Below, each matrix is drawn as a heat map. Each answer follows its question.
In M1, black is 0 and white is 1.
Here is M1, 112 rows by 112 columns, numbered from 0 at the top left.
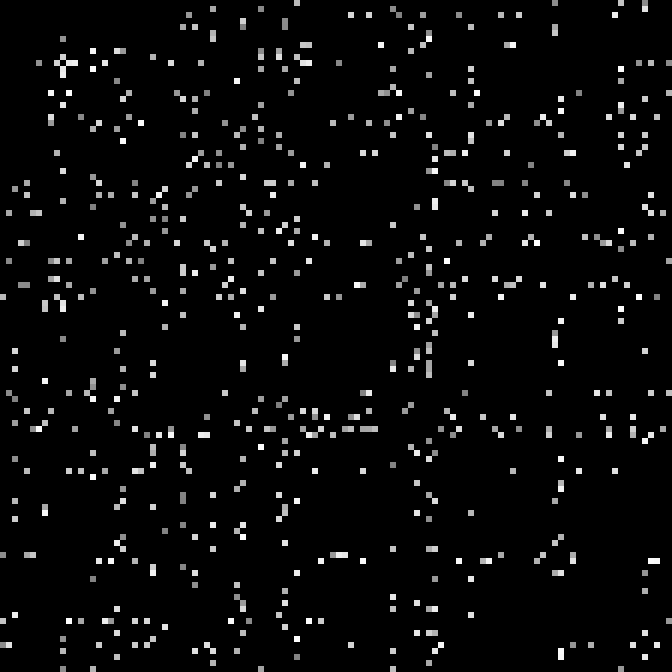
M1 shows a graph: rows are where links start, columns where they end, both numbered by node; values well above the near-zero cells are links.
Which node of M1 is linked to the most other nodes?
node 71
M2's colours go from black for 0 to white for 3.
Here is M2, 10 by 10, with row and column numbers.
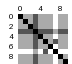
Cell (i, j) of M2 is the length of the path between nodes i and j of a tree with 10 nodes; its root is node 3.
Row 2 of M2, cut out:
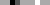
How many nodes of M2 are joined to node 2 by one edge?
1
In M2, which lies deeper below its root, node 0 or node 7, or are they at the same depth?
node 7
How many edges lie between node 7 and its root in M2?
2
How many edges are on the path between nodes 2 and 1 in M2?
2
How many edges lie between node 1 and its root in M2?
1
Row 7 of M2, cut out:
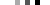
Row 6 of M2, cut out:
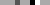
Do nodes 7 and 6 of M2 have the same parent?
no
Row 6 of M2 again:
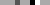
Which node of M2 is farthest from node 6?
7
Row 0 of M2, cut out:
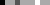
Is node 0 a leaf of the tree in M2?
yes
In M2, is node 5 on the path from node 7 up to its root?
yes
